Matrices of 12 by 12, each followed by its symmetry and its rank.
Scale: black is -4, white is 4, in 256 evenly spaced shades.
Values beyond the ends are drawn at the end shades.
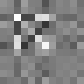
symmetric, rank two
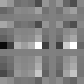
neither, rank one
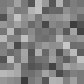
neither, full rank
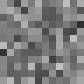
neither, full rank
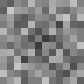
symmetric, full rank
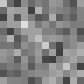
symmetric, full rank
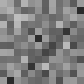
symmetric, full rank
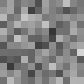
neither, full rank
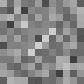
symmetric, full rank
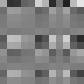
neither, rank one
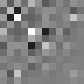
symmetric, rank two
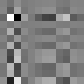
neither, rank one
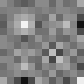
symmetric, rank two
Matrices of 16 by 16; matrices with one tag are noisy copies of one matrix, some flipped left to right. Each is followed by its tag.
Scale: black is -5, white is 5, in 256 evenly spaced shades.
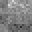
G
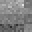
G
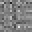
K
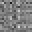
K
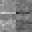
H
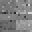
H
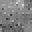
G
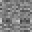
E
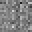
K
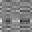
E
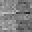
H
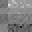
G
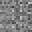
K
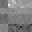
G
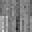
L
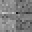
H
